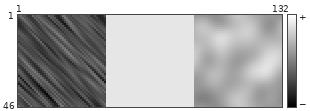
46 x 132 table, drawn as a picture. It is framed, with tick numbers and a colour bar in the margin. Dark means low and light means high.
It is made of 1 by 3 panels. Panel 1,1: low, slanting down to the right. Panel 1,2: very high, flat. Panel 1,3: high, smooth.
